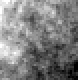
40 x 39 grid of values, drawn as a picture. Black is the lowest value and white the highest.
Neither half mirrors the other. The ninth with the highest average is the top left. There are no regular stripes. Overall the values sit about 50% of the way up the scale. The field is mottled with small blotches. There is an overall slope up to the top left.
